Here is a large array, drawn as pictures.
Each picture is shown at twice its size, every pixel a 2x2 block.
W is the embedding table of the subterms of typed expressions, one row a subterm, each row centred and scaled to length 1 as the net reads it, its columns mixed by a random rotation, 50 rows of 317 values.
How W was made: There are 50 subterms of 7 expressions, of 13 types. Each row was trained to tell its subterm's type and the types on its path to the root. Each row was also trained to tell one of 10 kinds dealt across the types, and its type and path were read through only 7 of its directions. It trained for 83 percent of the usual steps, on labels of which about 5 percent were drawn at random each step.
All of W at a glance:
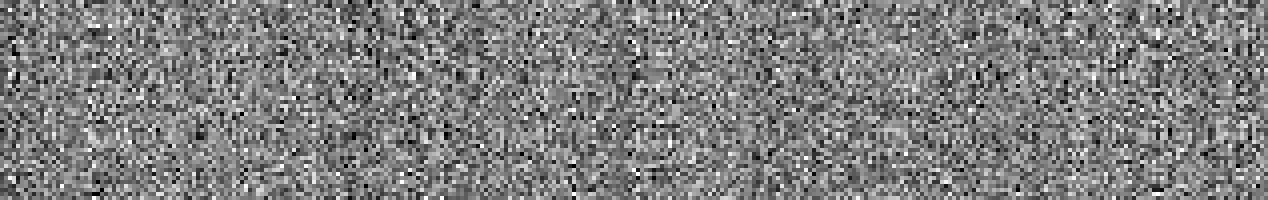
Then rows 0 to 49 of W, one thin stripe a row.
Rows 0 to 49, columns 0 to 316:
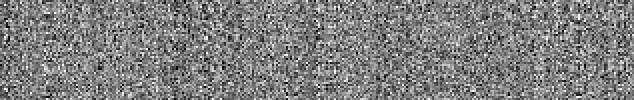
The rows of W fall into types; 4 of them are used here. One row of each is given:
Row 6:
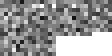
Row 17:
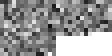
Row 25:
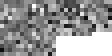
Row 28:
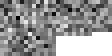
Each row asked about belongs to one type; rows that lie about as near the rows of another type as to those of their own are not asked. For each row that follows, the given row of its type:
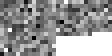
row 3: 6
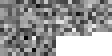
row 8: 28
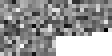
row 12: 25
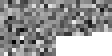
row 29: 6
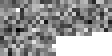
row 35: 6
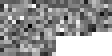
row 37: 25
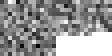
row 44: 17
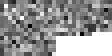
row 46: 25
